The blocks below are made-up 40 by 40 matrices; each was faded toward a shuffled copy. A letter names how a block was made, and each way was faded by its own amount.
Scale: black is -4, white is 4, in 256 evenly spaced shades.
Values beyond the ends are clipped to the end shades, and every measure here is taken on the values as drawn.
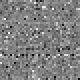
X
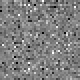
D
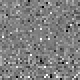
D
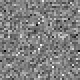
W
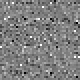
D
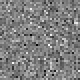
W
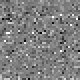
D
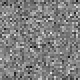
W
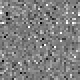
D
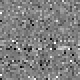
X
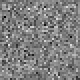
W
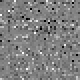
D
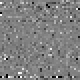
X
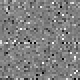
D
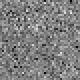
W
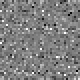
D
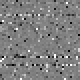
X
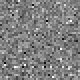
W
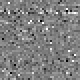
X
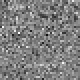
W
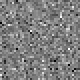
W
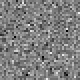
W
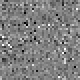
D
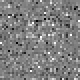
D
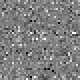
D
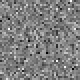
W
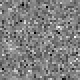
X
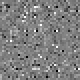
D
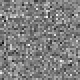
W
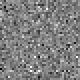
W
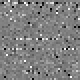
X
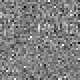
W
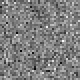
W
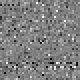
X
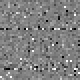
X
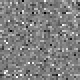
X
